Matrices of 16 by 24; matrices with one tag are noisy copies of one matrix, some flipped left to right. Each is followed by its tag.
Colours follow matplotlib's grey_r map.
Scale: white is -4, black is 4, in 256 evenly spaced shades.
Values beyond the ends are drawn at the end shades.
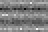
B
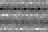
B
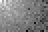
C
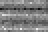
B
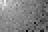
C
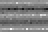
B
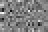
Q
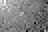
C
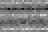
B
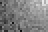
C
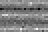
B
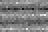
B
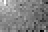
C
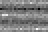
B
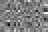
Q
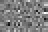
Q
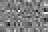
Q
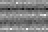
B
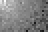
C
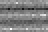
B
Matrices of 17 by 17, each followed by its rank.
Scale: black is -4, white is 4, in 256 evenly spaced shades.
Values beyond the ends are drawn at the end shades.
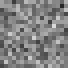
full rank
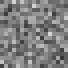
full rank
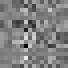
three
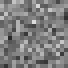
full rank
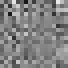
three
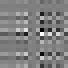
one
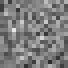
full rank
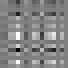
one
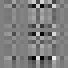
one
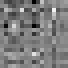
three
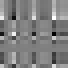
one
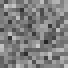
full rank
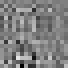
three
